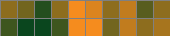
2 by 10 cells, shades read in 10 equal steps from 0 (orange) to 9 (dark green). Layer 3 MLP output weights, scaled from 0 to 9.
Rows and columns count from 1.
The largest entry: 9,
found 2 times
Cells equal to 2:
2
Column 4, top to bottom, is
4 7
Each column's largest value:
7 9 9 7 0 1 5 2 6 4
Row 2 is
7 9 9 7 0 0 5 2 4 3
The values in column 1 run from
4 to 7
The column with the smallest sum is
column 5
